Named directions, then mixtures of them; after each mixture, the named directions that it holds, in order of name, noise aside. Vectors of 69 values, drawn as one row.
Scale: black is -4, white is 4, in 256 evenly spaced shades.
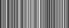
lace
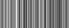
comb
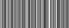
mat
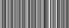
mat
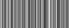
mat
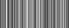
lace, mat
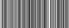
lace, mat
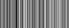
comb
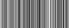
lace, mat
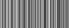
comb, mat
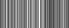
comb, lace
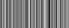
mat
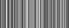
lace, mat
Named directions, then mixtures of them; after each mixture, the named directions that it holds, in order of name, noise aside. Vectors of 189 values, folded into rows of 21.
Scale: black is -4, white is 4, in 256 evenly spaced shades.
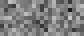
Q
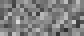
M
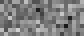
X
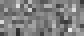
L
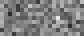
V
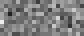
L, V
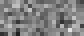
L, M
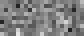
L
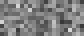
L, Q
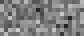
X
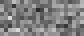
Q, X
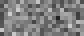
V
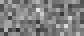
X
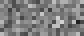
M, V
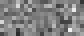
L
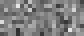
L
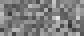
Q, V
